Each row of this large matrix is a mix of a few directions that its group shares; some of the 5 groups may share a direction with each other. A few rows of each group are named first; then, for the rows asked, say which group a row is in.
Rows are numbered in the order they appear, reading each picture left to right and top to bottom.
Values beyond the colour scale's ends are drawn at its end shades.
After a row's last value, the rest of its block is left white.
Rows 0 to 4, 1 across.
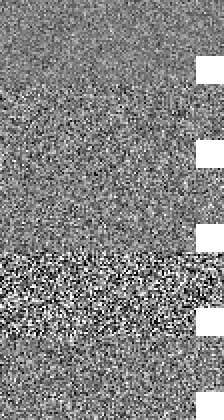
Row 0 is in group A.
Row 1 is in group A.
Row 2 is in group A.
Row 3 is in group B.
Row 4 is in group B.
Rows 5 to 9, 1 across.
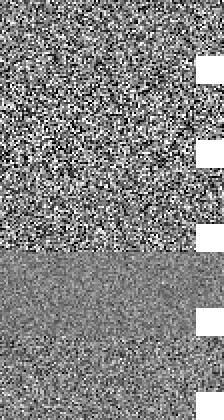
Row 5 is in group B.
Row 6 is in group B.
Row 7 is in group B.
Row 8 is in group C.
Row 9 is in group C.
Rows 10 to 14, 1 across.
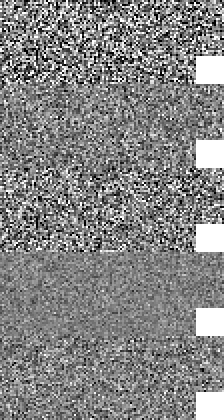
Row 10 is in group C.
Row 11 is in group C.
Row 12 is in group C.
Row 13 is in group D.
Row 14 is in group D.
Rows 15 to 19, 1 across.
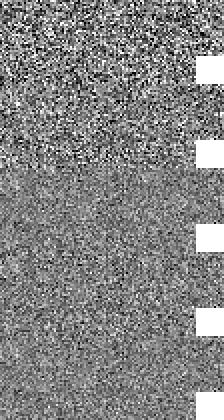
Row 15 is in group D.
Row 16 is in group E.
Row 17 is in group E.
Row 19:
E
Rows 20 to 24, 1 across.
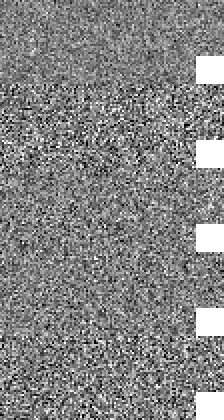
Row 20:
D
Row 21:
C
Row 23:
A
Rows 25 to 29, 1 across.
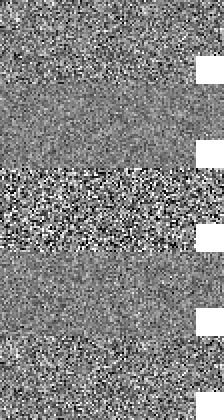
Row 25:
E
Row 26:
A
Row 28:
C
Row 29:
E
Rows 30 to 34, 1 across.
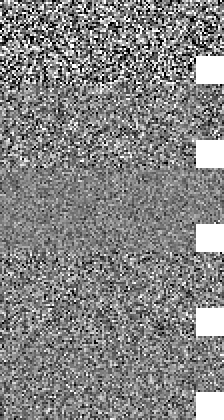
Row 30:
B
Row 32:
E
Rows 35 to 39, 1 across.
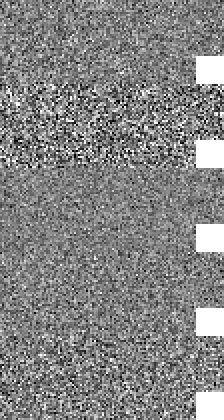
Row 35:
A
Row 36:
E
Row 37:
D
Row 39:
B
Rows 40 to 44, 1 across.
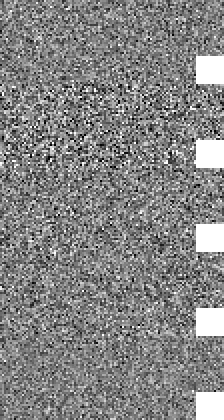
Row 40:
C
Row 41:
A
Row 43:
D
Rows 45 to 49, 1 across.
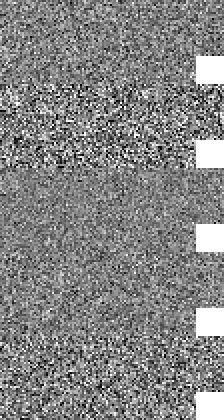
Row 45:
B
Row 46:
E
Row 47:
E
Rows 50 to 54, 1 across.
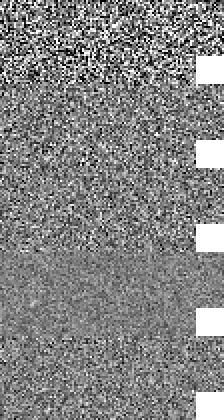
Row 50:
C
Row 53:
D
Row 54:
E
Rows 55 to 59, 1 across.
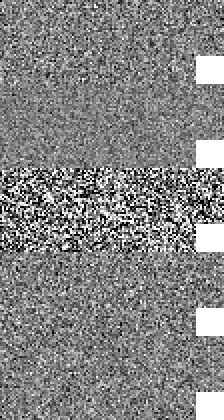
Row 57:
D
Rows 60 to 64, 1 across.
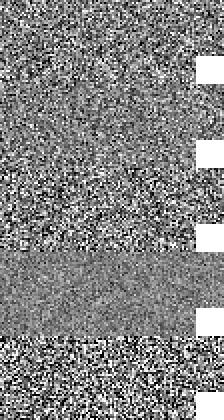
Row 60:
B
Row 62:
A
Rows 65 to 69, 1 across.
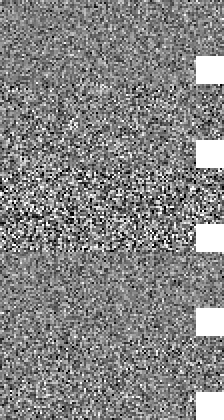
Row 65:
A
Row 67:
B
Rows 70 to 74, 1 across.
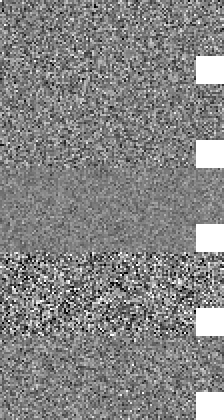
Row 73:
A
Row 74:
D
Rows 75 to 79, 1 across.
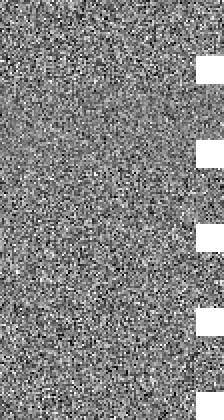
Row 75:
B
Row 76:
C
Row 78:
E
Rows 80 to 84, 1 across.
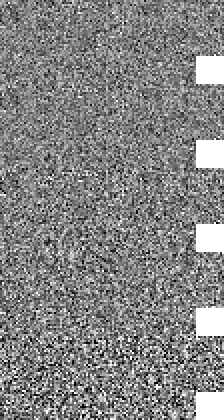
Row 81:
E
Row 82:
E
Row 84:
A
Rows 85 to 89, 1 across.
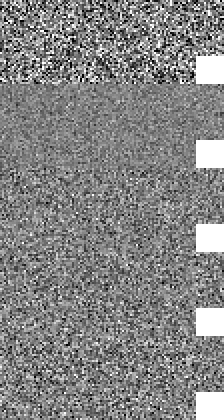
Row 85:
B
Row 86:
E
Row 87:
C
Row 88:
C
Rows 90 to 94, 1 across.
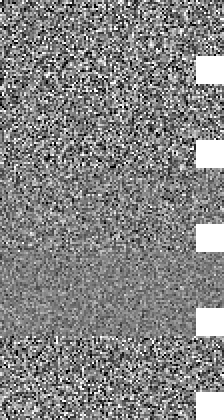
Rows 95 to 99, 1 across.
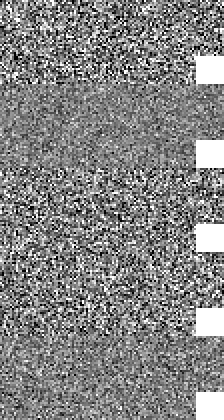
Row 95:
E
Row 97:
D
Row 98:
C
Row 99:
C
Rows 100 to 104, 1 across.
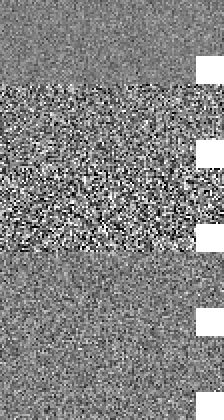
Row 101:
B
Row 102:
A
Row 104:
E
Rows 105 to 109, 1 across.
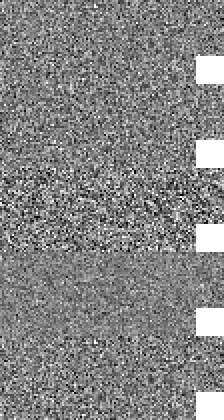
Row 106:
B
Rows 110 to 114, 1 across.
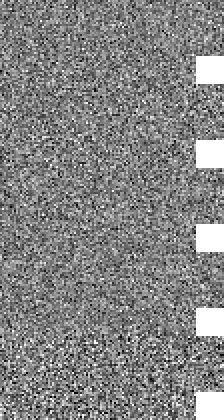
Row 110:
C
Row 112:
D
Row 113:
D
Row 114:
E
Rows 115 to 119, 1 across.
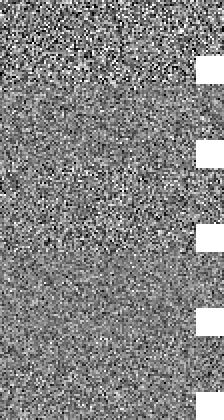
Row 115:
B
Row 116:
D
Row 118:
D
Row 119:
A
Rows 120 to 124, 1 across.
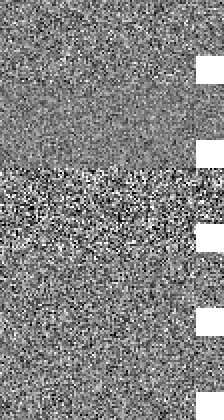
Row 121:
B
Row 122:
D
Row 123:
B
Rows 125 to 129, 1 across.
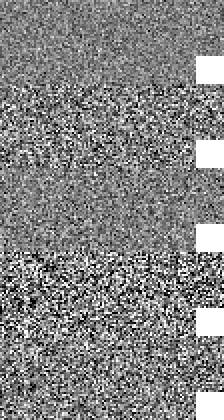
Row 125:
C
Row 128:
D
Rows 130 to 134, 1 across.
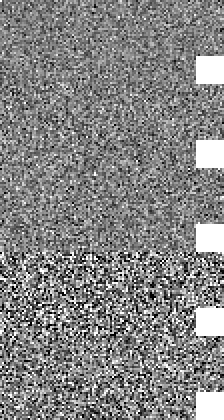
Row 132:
E
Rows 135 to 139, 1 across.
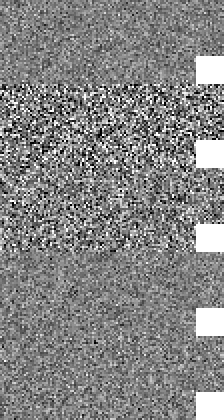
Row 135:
A
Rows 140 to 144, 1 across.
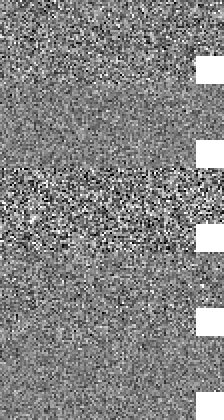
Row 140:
D
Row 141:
C
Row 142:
D
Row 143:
D
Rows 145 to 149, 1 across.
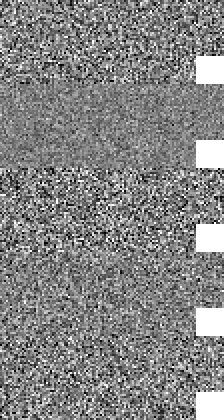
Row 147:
E
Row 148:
C
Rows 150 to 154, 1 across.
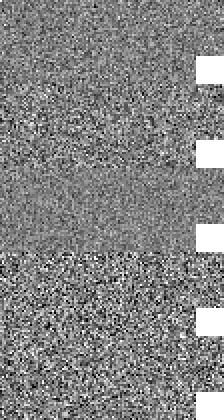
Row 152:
C
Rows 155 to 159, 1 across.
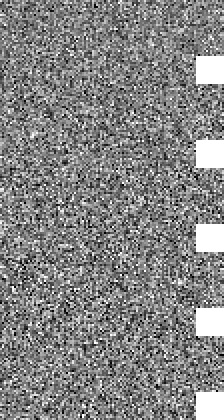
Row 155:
A
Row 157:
C
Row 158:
A
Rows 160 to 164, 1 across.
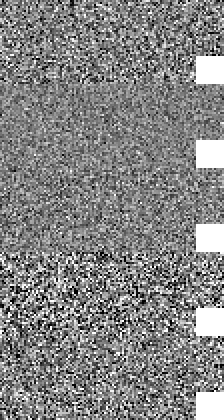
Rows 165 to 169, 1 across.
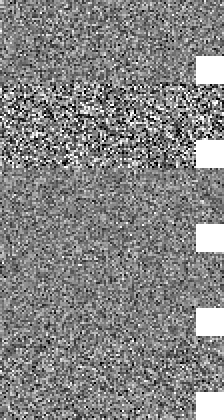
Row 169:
D
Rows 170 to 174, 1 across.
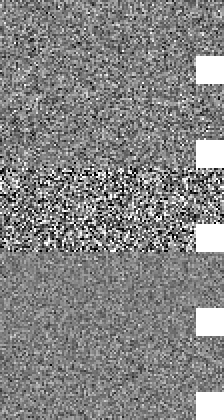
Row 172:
E
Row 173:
E
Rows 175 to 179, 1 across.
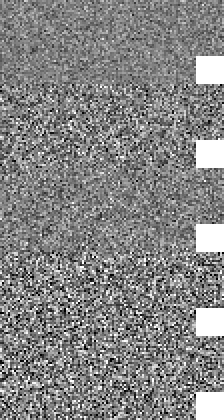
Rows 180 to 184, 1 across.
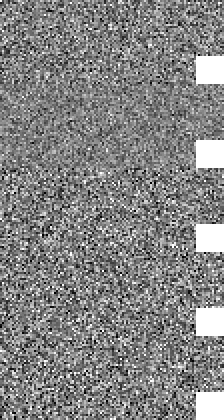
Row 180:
B
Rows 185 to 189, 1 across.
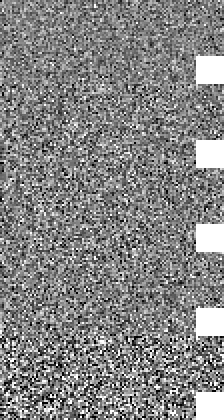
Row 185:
E
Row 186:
A
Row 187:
C
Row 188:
A
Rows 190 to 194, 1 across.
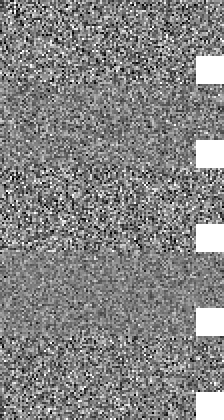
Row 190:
C
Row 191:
D
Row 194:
A
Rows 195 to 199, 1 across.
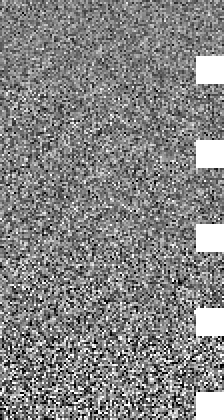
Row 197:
A
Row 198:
B
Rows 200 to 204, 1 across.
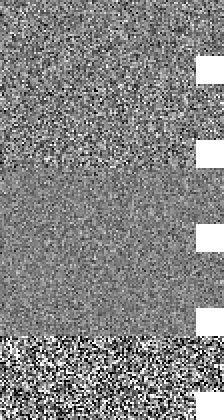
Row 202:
E
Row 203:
E
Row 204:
E
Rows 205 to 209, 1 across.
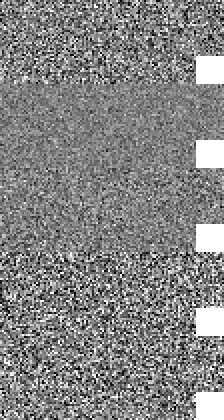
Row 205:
A
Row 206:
B
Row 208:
B
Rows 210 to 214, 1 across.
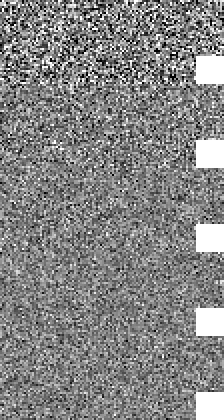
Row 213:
E
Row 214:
B
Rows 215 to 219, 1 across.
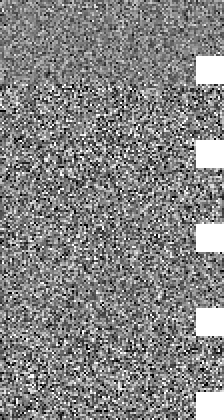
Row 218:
B
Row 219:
D
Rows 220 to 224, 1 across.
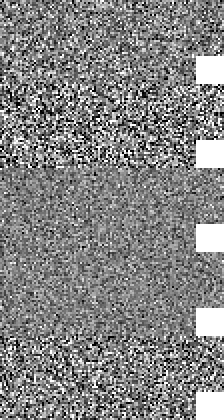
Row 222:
E
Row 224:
C
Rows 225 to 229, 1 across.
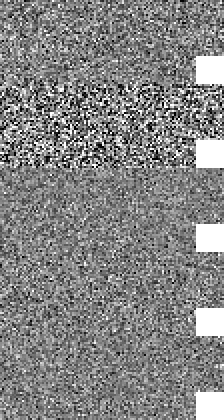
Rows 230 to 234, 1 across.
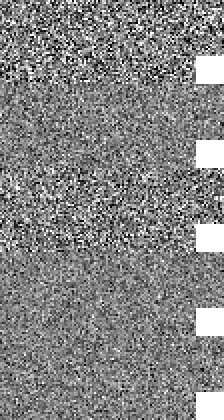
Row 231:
C
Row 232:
E
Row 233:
B
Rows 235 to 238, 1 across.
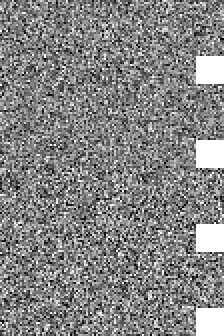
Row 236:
B
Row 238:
B
